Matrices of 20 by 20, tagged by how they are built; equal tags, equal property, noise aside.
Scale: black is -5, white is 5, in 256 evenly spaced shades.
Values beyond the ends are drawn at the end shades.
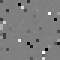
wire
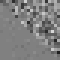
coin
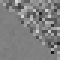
coin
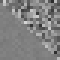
coin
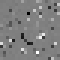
wire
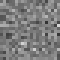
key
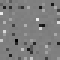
wire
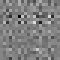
key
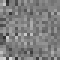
key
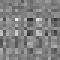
key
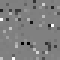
wire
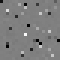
wire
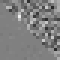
coin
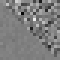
coin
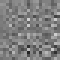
key
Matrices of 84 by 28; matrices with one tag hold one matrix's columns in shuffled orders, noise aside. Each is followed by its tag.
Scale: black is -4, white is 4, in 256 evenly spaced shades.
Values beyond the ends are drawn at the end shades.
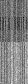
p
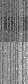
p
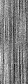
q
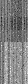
p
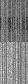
p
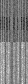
p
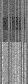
p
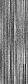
q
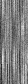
q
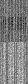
p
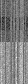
p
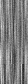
q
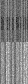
p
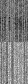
p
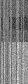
p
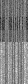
p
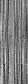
q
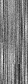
q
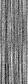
q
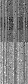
p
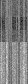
p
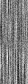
q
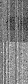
p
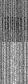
p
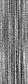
q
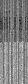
p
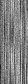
q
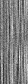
q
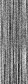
q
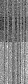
p
